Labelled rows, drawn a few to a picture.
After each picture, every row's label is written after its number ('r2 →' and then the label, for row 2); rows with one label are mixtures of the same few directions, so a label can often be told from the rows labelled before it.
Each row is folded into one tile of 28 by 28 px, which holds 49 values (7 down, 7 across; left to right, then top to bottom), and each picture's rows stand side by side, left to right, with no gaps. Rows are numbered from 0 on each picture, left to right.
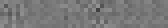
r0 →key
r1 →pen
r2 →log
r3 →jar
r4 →pen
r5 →pen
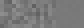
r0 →pen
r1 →key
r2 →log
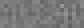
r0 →key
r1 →pen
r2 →key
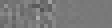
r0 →key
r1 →log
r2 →pen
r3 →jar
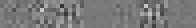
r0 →jar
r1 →jar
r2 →key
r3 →log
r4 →key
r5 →key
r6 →pen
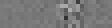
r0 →log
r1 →jar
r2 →log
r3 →pen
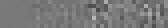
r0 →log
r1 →log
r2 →key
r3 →log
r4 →log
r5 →key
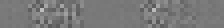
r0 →log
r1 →jar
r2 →key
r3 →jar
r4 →log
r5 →jar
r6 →pen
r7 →pen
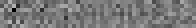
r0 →jar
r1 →jar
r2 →log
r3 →key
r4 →key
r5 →pen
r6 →pen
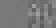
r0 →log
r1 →key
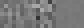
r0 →key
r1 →log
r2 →log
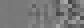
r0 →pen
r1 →key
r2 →pen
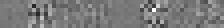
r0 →log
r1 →key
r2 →log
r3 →key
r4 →pen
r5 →jar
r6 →jar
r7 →pen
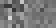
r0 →log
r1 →jar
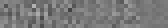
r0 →key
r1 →key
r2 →jar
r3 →pen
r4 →pen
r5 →pen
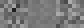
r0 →jar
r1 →pen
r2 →pen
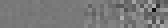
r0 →key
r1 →pen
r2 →jar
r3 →key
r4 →log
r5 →jar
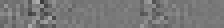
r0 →key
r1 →pen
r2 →jar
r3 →key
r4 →jar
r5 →pen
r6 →key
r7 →pen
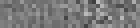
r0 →log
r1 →key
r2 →log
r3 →pen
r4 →log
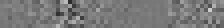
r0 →log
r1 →pen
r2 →pen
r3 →jar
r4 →jar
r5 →key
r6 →pen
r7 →jar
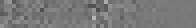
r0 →pen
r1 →jar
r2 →jar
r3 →log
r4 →log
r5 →jar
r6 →log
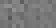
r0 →log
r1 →log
